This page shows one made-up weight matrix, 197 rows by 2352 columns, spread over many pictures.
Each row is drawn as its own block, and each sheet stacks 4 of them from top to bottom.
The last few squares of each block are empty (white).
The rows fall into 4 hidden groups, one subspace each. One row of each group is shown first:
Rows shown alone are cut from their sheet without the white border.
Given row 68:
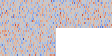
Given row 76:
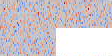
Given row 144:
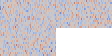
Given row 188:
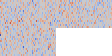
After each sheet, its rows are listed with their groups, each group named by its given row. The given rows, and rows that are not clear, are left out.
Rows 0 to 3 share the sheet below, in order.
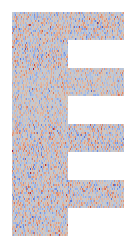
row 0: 188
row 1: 76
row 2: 76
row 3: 188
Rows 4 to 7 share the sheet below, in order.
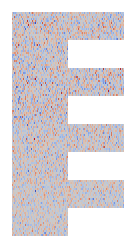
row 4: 188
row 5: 188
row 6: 188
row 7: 68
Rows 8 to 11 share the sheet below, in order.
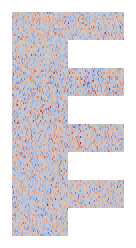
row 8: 144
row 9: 76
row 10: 68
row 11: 144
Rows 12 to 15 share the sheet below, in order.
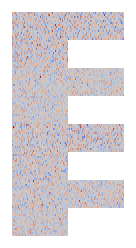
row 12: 188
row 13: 68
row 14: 188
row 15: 76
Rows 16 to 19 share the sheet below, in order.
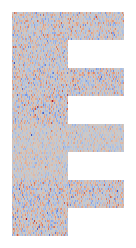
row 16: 68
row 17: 144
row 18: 68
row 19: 76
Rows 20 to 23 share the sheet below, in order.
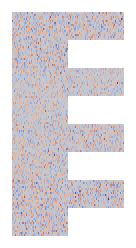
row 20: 188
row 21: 68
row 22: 188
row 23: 144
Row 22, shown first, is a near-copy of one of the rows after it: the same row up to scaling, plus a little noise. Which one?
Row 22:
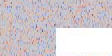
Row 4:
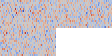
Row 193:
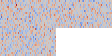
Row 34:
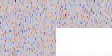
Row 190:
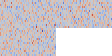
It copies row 190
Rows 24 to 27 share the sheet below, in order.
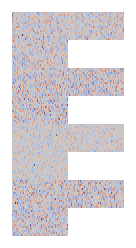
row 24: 144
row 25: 188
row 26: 68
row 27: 188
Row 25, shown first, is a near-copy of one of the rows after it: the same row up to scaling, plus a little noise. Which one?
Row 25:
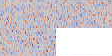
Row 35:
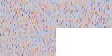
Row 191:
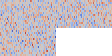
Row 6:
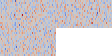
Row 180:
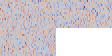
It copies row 191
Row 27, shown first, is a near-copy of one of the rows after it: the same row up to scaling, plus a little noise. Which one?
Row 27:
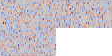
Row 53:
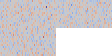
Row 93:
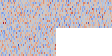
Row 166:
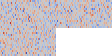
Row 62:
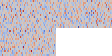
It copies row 93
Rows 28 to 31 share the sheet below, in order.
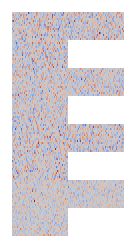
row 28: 68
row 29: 76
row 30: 76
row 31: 188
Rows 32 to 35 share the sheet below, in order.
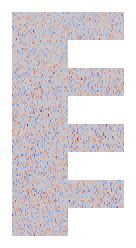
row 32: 188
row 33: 76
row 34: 188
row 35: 188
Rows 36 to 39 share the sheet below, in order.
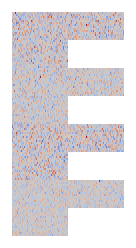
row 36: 144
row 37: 68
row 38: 144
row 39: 68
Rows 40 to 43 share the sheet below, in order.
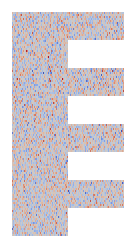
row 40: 76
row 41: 144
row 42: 188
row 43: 144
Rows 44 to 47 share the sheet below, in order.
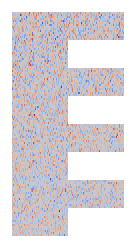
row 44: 76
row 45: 144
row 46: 188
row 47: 188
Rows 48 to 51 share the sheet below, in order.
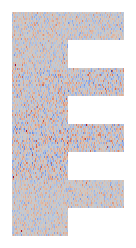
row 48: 144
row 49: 144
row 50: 76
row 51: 68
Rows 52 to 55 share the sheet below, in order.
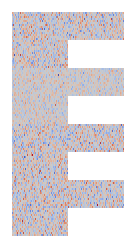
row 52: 68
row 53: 188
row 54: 68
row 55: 68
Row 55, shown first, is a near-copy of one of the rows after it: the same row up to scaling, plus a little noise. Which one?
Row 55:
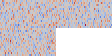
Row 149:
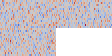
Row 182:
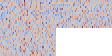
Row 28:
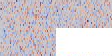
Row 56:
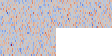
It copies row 149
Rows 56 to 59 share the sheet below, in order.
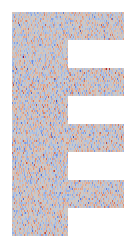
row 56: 68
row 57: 188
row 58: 76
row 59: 68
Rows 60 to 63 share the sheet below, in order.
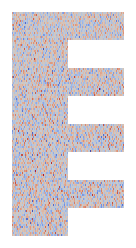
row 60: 144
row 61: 68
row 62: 188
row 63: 76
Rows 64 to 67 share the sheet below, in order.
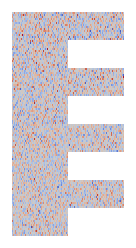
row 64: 68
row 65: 68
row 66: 188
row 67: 68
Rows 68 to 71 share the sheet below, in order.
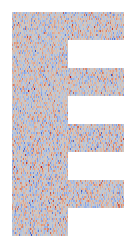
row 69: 68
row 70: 76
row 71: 76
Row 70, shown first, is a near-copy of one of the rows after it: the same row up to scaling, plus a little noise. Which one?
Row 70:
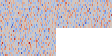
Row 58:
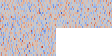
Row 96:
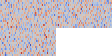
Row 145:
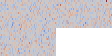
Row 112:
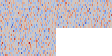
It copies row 112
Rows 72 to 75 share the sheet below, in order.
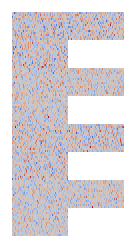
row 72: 68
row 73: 76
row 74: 144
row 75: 188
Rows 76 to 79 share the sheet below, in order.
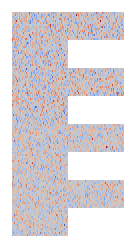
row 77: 68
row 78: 76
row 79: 76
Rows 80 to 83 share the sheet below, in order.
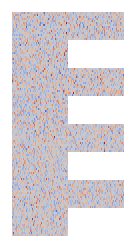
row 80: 188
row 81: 68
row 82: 68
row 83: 76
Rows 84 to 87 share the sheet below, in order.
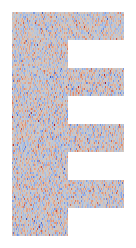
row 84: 188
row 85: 144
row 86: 76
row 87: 76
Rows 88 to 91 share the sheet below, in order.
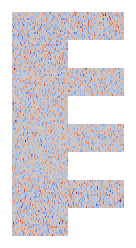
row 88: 188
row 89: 68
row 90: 188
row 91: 68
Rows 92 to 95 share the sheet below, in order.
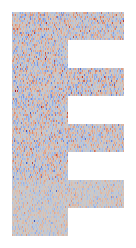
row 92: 68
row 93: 188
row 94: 76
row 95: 68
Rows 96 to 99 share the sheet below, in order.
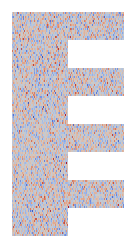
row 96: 76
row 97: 68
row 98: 188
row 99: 68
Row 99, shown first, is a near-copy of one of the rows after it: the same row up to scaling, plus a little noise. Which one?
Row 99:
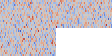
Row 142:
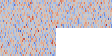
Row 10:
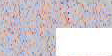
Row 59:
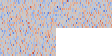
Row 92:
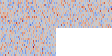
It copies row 142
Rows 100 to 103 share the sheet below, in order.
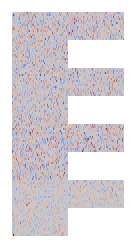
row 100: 188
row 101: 188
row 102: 76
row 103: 68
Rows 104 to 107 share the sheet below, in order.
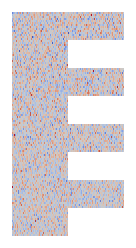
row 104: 144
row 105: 76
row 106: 188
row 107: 144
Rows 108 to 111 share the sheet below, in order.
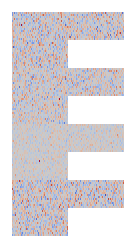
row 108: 68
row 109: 188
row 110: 144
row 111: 144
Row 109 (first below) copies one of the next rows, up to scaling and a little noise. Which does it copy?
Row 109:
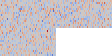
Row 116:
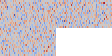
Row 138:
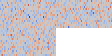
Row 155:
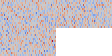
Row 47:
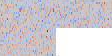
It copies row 47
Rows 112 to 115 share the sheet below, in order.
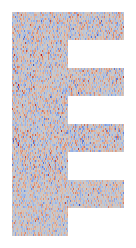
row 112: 76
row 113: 188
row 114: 188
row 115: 144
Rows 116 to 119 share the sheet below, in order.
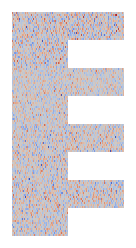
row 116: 188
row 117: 68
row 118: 68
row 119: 188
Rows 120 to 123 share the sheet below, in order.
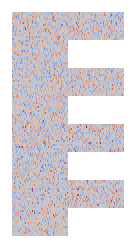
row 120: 188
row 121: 144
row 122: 68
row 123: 188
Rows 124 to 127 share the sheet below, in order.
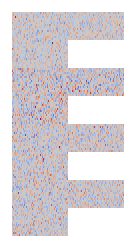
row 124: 76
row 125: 144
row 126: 144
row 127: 76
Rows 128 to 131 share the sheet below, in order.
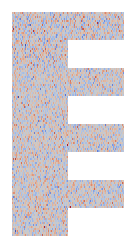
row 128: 188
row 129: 144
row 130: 68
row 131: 144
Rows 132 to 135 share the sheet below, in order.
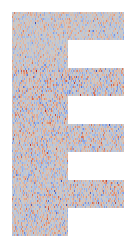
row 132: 68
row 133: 68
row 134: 188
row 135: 188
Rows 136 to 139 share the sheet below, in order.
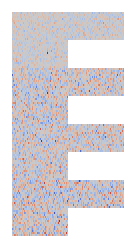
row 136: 188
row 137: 144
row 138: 188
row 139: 68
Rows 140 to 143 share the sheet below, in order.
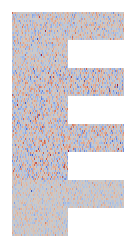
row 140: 144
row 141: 76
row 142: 68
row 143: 68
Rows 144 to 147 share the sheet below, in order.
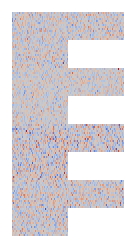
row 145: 76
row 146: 76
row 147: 144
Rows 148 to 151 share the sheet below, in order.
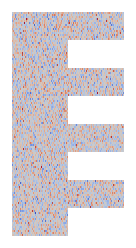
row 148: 68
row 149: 68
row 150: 144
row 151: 188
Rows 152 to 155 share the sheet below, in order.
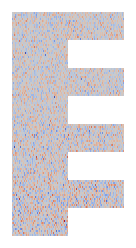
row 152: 68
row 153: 76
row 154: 144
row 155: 188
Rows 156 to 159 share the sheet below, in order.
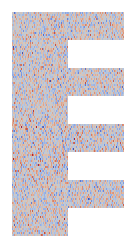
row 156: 68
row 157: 76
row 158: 68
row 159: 68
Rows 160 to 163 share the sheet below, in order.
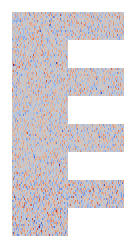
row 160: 76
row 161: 144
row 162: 188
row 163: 76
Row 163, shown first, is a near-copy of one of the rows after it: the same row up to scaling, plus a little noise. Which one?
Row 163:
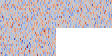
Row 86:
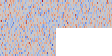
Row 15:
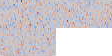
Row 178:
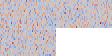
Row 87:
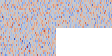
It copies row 87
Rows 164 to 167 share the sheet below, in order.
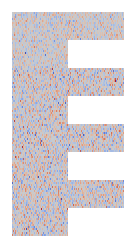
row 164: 68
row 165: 188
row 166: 188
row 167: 144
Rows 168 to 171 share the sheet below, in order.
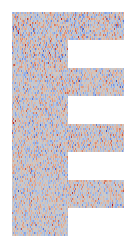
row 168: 188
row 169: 68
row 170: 144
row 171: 188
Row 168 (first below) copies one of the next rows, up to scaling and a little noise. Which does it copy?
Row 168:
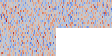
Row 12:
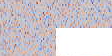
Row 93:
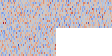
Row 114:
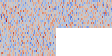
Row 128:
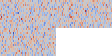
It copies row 114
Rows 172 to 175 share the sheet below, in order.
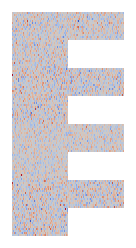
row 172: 188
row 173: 144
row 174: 68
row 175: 144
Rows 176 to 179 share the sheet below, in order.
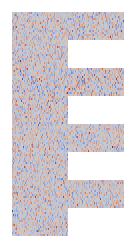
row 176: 188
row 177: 188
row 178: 76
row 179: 68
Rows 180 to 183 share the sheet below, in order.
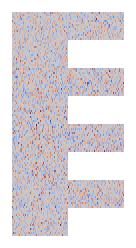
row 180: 188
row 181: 76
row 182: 68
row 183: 76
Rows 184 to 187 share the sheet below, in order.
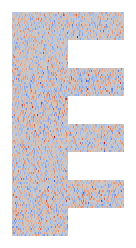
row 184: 68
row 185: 144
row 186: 68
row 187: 188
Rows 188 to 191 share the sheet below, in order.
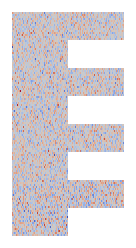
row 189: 76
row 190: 188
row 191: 188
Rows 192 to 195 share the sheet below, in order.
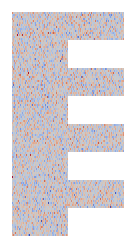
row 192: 188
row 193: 188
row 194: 188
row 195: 68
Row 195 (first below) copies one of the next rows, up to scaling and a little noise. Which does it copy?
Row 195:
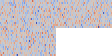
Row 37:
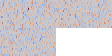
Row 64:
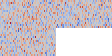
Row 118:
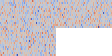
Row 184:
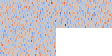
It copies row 118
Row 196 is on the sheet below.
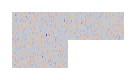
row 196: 76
